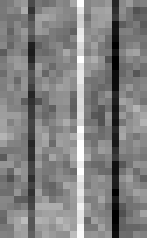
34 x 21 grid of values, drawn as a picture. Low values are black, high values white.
On average the colour sits 50% of the way up the scale. There is no overall slope. Streaks run downward. The distribution is heavy-tailed on both sides. Columns 5, 12 and 17 differ from the columns beside them.
